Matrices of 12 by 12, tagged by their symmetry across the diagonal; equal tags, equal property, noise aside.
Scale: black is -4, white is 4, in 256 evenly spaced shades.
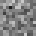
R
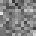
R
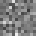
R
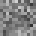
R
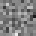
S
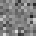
S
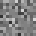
S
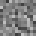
S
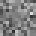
S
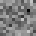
R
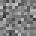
S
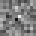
S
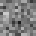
R
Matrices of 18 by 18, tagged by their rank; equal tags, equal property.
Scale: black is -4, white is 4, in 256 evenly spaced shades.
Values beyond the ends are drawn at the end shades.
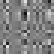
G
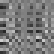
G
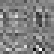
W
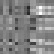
G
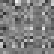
W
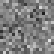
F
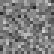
F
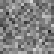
F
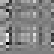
G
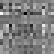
W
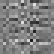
W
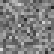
F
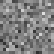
F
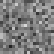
F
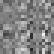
W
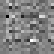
W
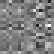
W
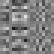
G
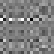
G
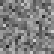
F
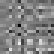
W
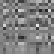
G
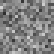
F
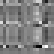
G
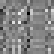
W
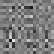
W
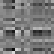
G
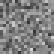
F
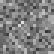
F
